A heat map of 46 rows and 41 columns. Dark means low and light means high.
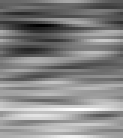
The grain runs across in streaks. The ninth with the lowest average is the top left. The bottom middle is the ninth with the highest average. There is an overall slope up to the bottom.
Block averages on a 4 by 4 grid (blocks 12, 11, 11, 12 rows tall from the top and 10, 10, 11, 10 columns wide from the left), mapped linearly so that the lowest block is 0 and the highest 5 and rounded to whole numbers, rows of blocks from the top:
0021 | 1122 | 3333 | 4554
